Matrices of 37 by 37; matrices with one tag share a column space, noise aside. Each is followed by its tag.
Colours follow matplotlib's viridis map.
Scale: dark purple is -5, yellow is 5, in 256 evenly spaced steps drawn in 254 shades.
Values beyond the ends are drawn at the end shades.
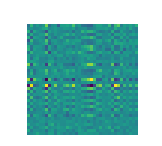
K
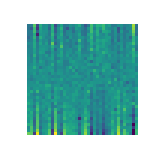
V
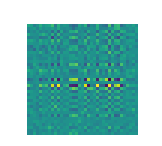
K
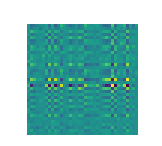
K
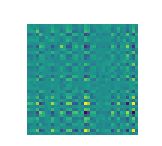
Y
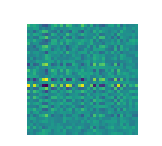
K
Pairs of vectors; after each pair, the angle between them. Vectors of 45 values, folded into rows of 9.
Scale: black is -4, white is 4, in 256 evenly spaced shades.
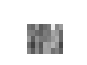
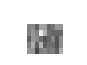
partly opposed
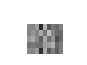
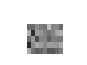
orthogonal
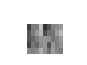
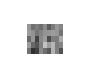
orthogonal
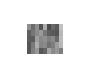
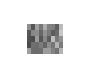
partly aligned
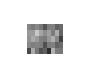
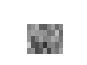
partly aligned
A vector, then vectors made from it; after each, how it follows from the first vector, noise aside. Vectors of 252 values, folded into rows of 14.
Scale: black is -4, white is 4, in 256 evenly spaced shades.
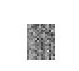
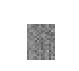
shrunk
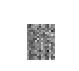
negated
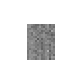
shrunk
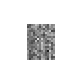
negated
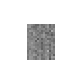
shrunk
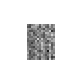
negated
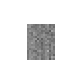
shrunk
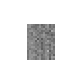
shrunk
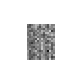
negated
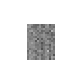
shrunk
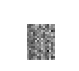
negated
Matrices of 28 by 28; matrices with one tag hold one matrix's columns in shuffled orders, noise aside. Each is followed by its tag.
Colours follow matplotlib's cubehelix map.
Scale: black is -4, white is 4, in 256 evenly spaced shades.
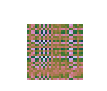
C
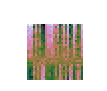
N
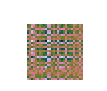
C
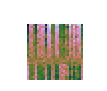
N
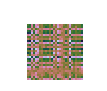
C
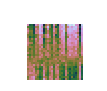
N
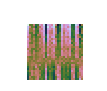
N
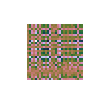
C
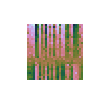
N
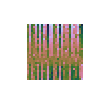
N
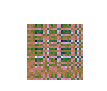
C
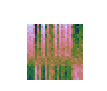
N
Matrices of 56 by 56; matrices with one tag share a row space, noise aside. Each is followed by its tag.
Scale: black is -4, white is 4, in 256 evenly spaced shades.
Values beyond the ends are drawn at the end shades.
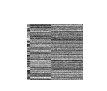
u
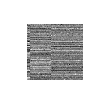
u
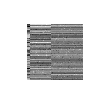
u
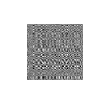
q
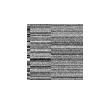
u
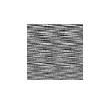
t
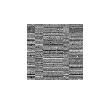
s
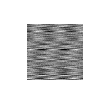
t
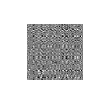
q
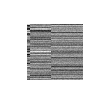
u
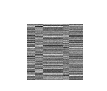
s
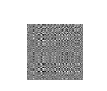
q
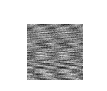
t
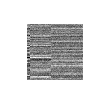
u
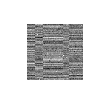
s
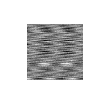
t
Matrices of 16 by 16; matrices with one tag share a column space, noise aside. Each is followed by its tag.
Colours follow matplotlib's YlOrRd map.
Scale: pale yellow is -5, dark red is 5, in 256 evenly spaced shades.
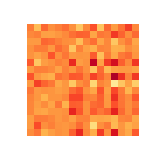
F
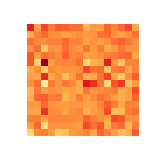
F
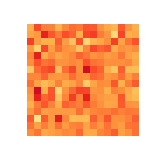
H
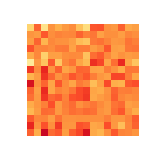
F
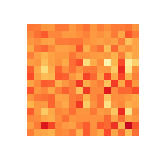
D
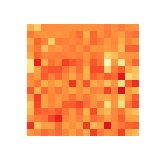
D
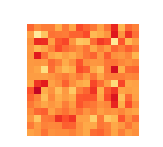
H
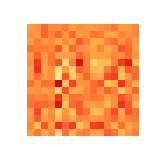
D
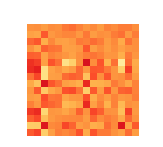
D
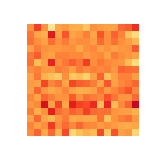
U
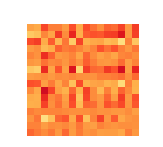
H
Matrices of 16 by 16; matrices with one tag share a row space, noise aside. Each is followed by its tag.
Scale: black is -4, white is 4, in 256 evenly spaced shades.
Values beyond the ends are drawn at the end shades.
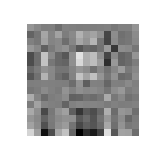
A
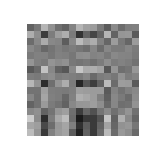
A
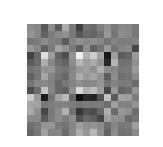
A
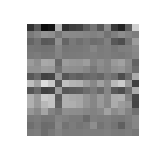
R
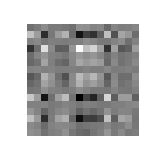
A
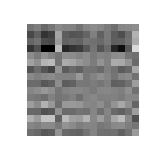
R
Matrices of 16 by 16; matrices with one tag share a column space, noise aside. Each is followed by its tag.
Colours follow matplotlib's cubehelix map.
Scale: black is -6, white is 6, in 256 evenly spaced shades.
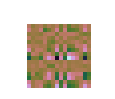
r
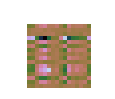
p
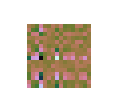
r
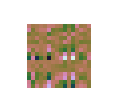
r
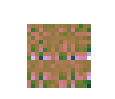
r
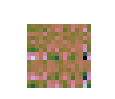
r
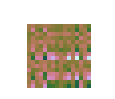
r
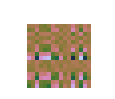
r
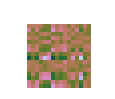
r
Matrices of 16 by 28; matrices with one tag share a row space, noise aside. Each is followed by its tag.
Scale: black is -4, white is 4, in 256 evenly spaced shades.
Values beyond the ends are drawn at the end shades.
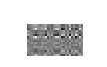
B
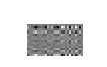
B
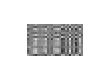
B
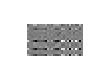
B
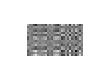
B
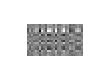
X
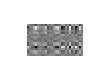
B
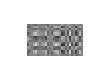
B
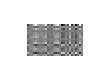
B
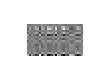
X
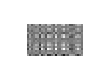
X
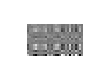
B
